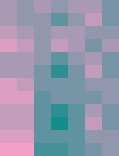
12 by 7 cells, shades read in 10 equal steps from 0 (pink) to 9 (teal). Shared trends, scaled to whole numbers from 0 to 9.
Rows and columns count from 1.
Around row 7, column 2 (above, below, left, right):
3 1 1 5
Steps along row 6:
same up up down down up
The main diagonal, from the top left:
3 4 4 2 4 2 4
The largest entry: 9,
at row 10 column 4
